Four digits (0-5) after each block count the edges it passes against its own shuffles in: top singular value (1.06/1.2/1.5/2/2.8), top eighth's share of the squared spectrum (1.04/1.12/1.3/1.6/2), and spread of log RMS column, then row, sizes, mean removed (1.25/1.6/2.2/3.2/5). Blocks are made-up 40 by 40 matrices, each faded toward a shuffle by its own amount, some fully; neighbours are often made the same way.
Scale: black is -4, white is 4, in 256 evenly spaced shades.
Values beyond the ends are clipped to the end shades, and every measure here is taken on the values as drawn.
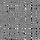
4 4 2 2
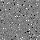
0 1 0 0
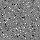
0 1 0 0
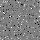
1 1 0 0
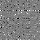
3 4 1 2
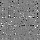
3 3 1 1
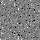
0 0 0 0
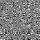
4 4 2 2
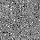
2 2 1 0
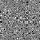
3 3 1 2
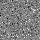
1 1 0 0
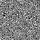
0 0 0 0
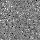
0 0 0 0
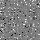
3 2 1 0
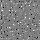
2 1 0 0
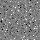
0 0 0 0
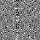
3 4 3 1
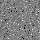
1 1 0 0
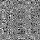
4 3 2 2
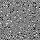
3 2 0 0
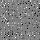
3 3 1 1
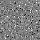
3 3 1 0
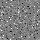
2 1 0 0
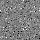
1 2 0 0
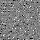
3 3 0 1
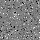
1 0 0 0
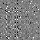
4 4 2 1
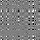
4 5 3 3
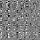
4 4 2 2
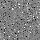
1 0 0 0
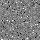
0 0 0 0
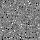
1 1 0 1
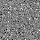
0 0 0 1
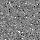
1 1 0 0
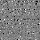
1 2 0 2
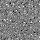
0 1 0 1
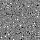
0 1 0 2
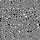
2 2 0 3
